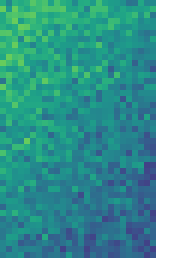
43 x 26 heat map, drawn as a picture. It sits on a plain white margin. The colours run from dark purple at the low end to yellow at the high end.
Values rise toward the top left. The top left is the ninth with the highest average. The histogram is bell-shaped. No regular stripes run through it. No row or column stands out.
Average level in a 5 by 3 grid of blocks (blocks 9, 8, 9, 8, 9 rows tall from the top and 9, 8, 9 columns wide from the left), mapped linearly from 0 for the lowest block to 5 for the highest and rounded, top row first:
5 4 3
4 3 2
4 2 1
3 2 1
2 1 0
